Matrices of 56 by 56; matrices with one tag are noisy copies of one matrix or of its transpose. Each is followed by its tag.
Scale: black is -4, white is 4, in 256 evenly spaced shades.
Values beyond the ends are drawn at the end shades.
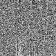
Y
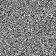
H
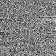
Y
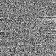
Y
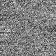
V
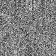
V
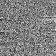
Y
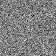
H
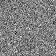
H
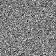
H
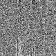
Y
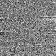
Y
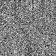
V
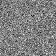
H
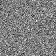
H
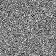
H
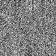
V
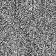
V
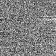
Y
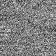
V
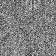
V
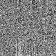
Y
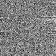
Y
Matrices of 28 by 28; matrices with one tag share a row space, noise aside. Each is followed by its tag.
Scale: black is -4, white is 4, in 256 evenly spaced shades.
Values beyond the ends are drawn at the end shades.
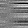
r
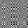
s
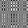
s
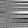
r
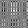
s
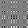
s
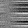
r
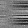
r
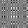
s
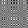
s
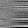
r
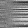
r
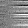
r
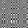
s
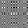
s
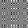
s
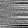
r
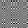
s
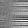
r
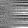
r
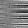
r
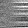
r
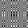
s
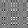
s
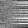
r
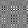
s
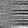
r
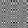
s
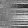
r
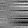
r
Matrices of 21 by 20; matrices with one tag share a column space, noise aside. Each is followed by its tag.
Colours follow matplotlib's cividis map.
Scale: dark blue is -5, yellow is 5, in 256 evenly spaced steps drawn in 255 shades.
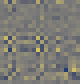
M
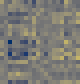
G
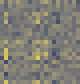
G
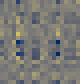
G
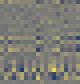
M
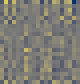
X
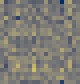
X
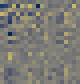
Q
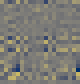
M
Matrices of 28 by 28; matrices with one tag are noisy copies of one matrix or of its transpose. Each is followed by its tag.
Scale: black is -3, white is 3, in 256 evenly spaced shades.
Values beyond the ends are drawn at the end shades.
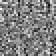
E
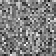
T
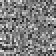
E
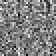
E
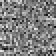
E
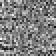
E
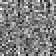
E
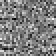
E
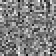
E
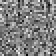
E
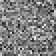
T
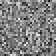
T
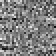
E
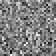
T
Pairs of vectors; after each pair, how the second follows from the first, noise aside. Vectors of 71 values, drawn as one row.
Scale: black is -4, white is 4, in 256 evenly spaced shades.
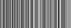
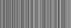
shrunk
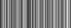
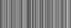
shrunk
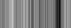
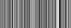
sign-scrambled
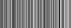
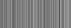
shrunk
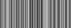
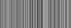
shrunk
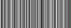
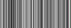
shuffled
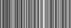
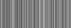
shrunk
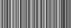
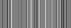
partly zeroed
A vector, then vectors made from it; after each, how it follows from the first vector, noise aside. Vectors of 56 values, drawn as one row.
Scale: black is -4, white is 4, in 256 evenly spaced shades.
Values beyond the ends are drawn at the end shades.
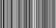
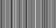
partly zeroed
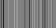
partly zeroed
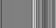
partly zeroed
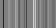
partly zeroed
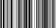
scaled up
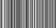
sign-scrambled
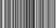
sign-scrambled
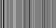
partly zeroed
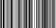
scaled up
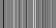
partly zeroed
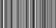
sign-scrambled
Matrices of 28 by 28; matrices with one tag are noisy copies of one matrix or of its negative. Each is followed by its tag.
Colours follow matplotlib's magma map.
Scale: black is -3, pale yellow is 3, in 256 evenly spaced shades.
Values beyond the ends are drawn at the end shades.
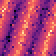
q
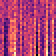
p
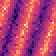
q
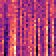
p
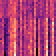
p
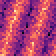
q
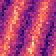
q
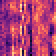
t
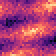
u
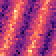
q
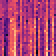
p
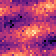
u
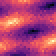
u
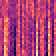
p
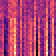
p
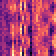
t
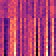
p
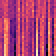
p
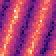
q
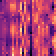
t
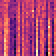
p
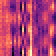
t
